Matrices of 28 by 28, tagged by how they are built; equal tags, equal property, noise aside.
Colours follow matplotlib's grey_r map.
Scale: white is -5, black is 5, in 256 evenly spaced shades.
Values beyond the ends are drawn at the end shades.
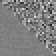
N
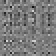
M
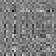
M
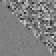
N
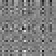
M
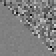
N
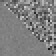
N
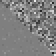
N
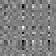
M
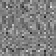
M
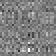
M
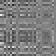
M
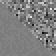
N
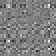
M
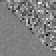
N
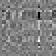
M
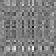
M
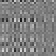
M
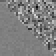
N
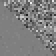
N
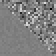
N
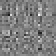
M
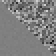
N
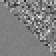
N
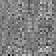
M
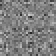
M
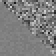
N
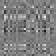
M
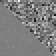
N
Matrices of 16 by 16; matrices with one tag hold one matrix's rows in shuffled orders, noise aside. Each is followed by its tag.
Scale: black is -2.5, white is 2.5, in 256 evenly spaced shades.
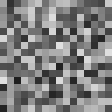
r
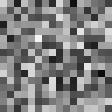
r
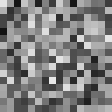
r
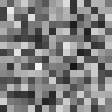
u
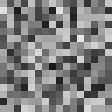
r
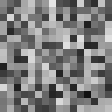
r
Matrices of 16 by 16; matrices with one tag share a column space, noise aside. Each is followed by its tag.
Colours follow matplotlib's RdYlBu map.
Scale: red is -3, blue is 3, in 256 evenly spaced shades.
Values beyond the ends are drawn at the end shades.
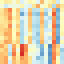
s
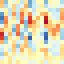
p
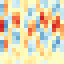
p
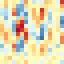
p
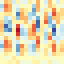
p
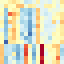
s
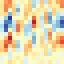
p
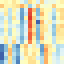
s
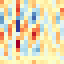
p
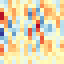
p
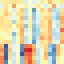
s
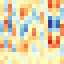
p
